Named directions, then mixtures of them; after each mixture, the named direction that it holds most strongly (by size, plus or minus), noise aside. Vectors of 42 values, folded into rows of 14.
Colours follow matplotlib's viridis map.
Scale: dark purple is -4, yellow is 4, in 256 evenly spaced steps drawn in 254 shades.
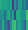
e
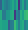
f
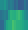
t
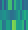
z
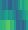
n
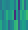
f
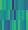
e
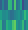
z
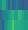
t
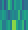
z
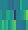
n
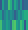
z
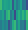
e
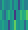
f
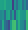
e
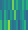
e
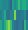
e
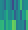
n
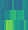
t
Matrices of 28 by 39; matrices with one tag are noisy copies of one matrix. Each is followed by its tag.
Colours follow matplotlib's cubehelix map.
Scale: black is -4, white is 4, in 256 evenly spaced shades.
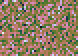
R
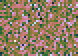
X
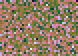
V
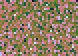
V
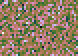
R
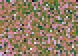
V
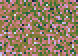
V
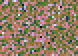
R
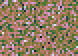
R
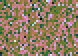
X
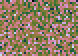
V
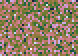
V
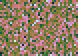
X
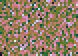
X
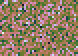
R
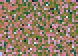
V
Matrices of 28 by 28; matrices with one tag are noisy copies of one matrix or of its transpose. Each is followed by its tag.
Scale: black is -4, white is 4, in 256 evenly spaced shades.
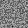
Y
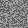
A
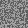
Y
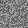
A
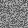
A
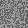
Y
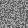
Y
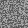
Y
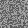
Y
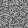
A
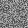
A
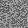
A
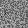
Y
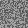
Y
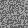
Y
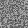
Y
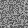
Y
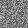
A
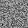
A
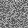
A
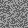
A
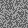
A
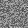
A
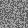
Y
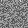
A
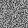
A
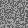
Y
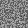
Y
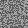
Y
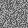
A
